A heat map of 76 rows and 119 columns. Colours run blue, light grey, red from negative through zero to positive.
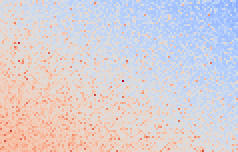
Ninth with the highest average: bottom left. Slope: up to the bottom left. Ninth with the lowest average: top right. Odd rows or columns: none. Stripes: none.
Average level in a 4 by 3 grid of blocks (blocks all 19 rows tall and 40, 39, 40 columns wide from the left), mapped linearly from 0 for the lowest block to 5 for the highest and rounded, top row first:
210 | 321 | 432 | 543
